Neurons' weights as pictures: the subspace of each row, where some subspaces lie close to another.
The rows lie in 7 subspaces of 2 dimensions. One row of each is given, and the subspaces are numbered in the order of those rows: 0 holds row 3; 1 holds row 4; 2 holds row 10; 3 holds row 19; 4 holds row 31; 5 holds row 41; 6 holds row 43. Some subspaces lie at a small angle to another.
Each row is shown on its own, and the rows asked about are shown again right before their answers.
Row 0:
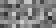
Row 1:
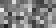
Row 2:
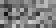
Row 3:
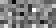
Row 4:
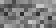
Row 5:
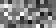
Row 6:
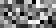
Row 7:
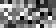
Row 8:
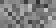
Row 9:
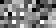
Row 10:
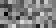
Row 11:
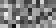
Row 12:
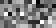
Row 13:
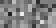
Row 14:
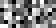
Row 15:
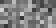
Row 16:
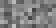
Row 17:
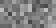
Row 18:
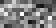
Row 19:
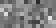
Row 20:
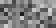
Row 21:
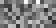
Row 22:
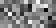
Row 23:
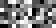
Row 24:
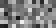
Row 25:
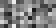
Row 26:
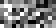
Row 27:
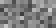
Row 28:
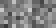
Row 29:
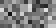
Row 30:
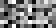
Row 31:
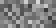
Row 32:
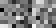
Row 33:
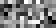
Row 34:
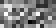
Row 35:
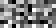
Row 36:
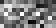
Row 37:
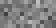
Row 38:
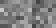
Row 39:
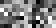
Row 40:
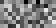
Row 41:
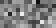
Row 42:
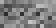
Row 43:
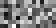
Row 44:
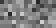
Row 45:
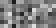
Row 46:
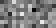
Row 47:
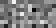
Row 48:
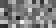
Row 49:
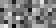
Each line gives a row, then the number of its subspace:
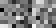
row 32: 3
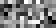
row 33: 3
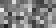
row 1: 6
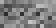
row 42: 1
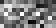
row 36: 1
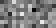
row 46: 0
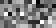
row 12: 5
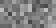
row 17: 4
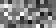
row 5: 2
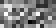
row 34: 1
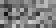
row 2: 1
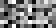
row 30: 0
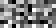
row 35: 0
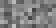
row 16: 5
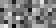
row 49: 6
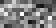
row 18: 1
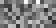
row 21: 4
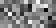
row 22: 4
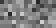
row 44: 0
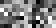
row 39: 3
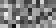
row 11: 6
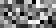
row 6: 5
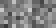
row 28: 6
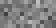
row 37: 6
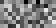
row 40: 4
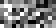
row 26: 1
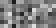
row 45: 5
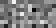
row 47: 0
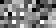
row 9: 0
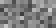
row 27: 2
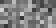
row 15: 2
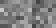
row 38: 3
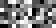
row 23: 3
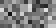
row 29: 4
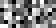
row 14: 6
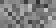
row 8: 4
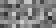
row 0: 3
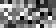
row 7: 2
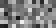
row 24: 2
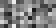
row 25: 5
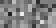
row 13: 5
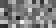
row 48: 2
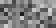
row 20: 2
